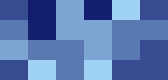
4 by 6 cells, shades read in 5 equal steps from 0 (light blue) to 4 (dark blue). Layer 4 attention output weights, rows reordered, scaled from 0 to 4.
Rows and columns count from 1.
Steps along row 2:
up down same up same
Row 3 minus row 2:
-1 -2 1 0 0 1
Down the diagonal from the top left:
3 4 2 0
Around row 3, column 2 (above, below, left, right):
4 0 1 2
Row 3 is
1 2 2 1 2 3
